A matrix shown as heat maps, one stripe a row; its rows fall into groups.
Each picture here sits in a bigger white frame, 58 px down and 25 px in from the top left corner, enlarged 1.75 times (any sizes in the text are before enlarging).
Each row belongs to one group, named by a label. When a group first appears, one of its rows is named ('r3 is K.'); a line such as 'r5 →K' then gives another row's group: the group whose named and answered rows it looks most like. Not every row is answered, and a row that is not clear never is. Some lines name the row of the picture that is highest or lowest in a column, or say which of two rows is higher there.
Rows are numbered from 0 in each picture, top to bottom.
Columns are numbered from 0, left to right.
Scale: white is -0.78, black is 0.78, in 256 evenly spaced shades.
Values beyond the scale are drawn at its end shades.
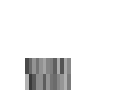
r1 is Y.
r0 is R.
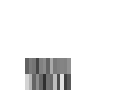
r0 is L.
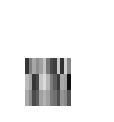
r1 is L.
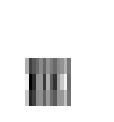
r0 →Y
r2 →Y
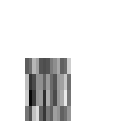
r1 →Y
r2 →Y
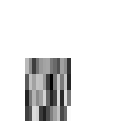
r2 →R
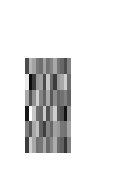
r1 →Y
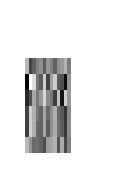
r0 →Y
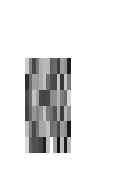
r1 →R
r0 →L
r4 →L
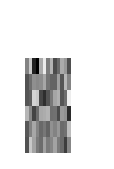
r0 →L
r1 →R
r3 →L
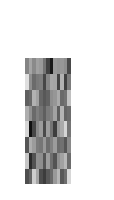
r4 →Y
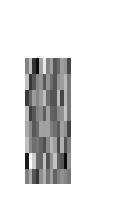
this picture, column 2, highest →0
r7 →L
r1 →Y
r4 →L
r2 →R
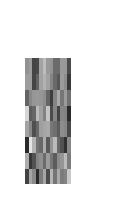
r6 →Y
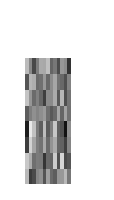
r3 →R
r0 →L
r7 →Y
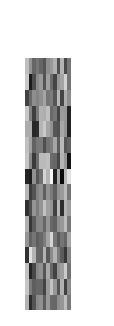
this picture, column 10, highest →7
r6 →L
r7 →R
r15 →Y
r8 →Y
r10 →Y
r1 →Y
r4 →L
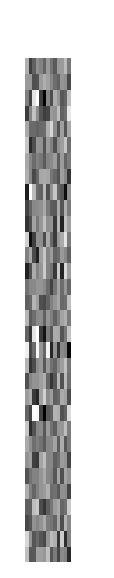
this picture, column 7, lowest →4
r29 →R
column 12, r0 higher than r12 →No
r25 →L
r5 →Y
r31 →L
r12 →L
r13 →R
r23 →Y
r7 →L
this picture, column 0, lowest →18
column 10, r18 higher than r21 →Yes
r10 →R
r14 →R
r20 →R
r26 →R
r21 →L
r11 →Y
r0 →Y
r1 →L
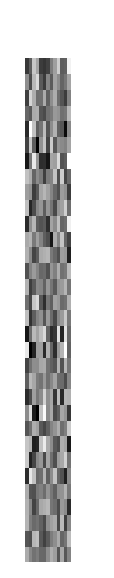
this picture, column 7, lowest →5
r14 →Y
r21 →R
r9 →Y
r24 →L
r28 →L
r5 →L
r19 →R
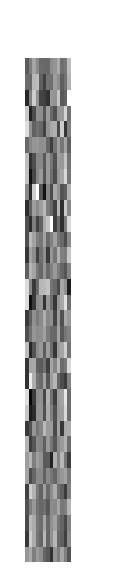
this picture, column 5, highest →8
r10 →R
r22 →Y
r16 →R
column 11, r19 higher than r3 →Yes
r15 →Y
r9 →R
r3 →Y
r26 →Y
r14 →L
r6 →Y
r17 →R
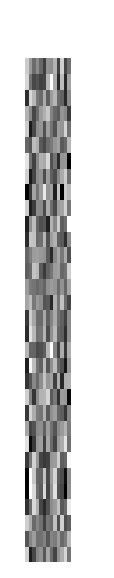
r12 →R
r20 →R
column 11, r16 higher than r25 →Yes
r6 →L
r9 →Y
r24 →Y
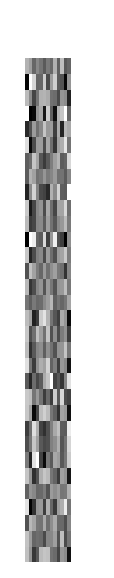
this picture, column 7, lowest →20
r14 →Y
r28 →Y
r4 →R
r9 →Y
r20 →R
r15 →R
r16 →L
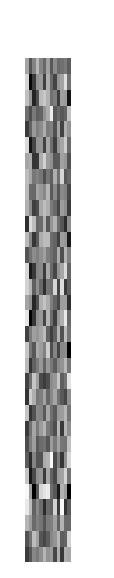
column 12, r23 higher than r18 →No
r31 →R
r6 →L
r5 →Y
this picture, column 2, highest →27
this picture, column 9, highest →27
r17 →R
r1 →Y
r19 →Y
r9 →L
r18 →L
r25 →R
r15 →L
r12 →R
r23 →R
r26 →Y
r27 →L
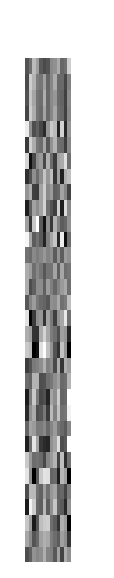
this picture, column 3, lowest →10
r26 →L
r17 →L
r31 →R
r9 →R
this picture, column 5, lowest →18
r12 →R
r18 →L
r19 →R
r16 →Y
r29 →L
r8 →L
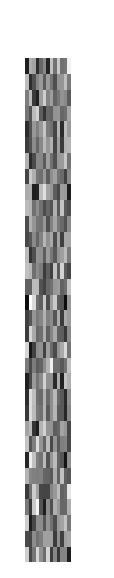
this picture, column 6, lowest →31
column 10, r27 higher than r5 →No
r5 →R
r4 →R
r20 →R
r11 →R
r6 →Y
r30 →R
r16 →R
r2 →L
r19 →R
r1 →Y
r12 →Y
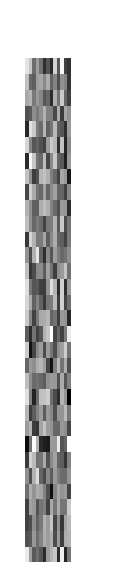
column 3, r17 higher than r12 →Yes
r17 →R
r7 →L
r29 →R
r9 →L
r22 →Y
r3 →R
